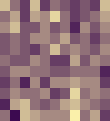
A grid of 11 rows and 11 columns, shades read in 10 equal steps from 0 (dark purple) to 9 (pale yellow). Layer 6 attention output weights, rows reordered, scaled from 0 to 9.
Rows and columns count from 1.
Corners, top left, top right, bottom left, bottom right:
7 7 4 2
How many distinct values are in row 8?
5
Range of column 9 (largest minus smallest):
2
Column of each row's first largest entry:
1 6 2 7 6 8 2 8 8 3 8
